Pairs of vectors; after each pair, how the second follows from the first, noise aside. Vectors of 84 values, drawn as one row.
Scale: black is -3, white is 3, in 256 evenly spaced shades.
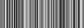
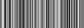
reversed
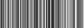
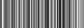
wrapped around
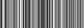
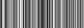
copied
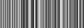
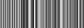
copied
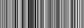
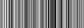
reversed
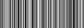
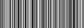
copied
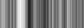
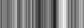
reversed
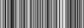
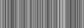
shrunk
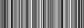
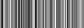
wrapped around
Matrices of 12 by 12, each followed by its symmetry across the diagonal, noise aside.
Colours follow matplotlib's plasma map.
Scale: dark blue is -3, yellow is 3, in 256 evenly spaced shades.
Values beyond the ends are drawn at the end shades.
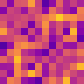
symmetric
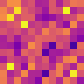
symmetric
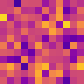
antisymmetric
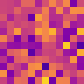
antisymmetric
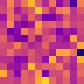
neither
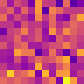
neither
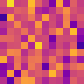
neither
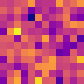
antisymmetric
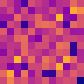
symmetric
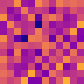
symmetric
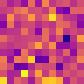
neither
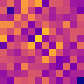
symmetric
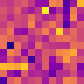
antisymmetric
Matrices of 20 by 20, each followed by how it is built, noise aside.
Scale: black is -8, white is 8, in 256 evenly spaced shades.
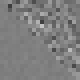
upper triangular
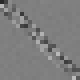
banded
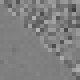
upper triangular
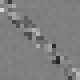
banded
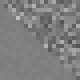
upper triangular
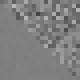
upper triangular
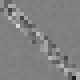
banded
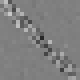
banded
